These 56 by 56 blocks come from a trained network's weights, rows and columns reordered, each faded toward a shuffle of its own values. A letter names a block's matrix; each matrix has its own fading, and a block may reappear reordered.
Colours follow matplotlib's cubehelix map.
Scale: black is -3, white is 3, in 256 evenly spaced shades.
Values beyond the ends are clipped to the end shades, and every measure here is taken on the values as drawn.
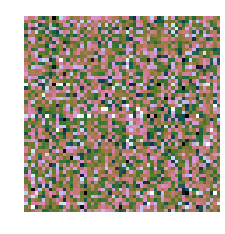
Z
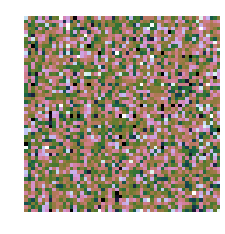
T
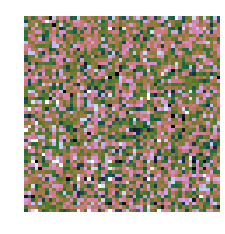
T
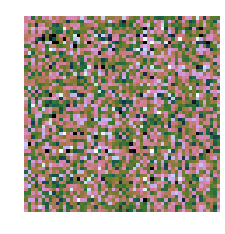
Z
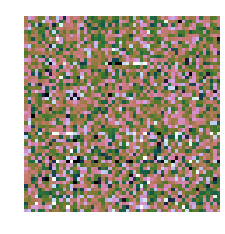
T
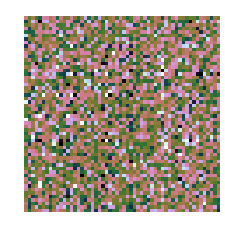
T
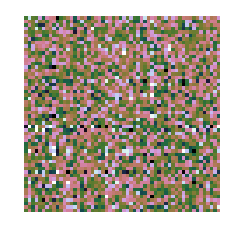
Z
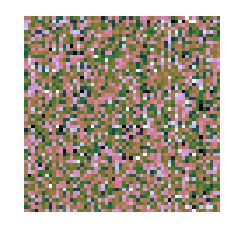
T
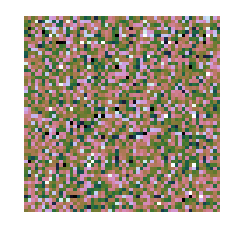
T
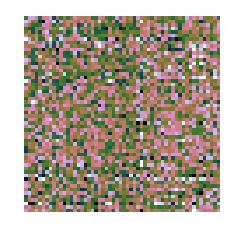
Z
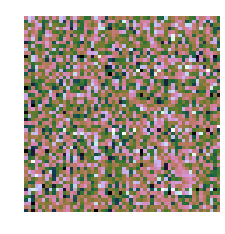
Z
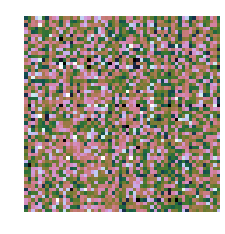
Z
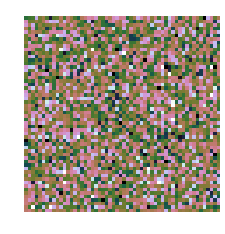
T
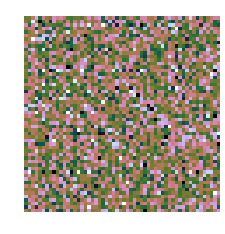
T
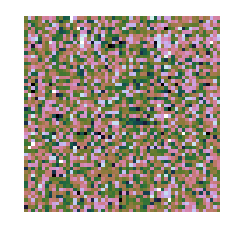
Z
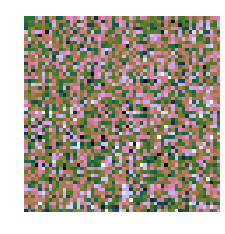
Z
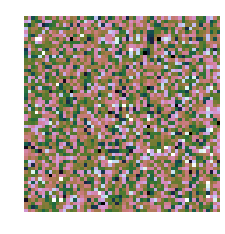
T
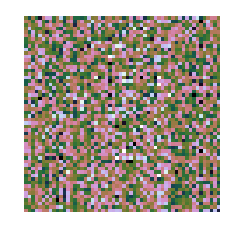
Z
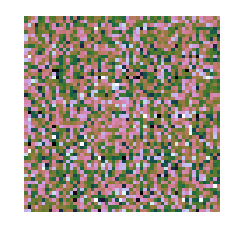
Z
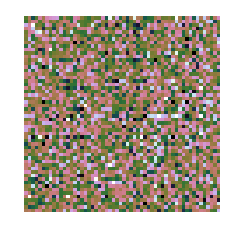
T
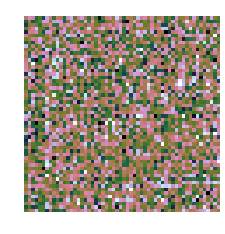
T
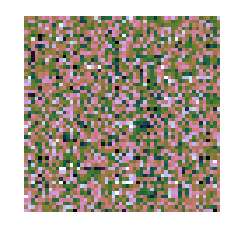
Z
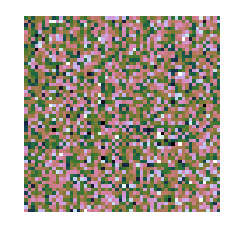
Z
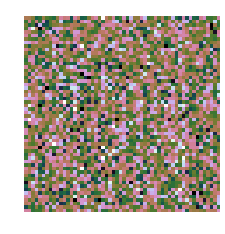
T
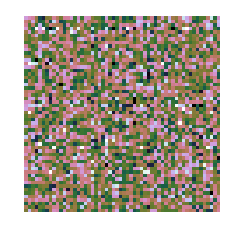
Z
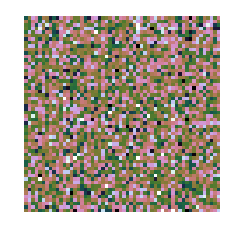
T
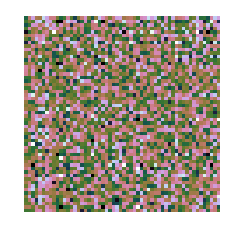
Z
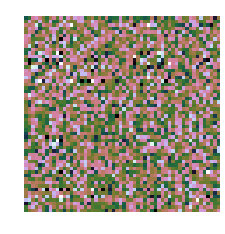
Z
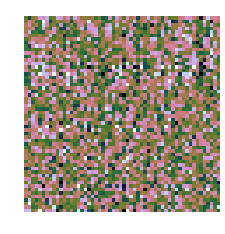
Z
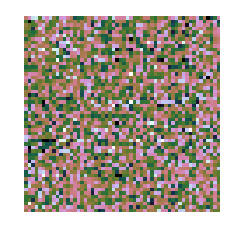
Z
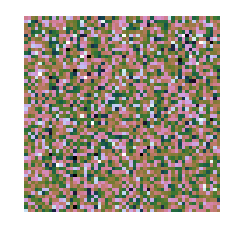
Z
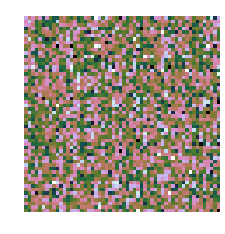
Z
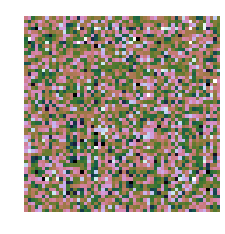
Z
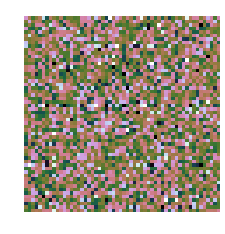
T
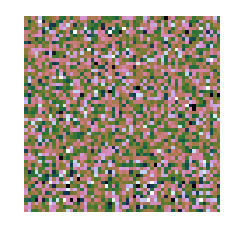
T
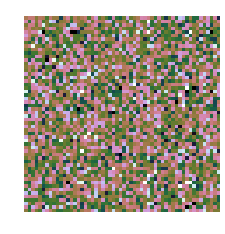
T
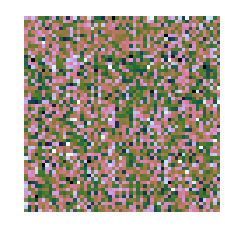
Z
